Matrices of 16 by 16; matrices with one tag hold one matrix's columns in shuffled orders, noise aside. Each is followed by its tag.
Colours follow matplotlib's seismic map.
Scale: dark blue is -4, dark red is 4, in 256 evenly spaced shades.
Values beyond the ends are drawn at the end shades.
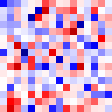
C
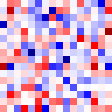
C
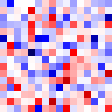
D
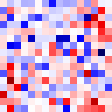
D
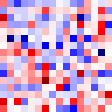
D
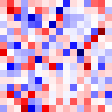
C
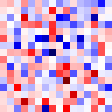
D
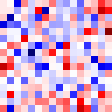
C
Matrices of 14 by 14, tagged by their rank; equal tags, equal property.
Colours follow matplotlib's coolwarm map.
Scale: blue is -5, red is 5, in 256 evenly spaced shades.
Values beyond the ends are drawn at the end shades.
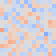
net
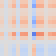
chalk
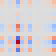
chalk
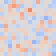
net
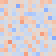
net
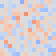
net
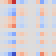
chalk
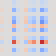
chalk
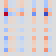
chalk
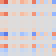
chalk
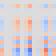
chalk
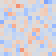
net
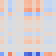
chalk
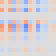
chalk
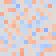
net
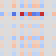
chalk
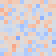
net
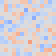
net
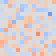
net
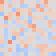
net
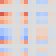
chalk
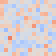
net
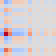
chalk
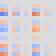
chalk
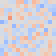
net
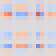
chalk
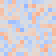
net
